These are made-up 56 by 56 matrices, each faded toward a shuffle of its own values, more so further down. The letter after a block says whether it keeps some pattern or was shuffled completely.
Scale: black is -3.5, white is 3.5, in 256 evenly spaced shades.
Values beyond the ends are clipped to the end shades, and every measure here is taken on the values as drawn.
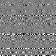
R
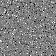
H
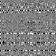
R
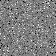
H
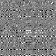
R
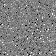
H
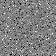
H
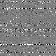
R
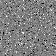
H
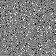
H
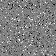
H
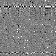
R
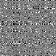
R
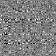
R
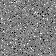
H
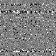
R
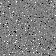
H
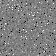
H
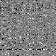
R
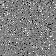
H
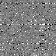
R
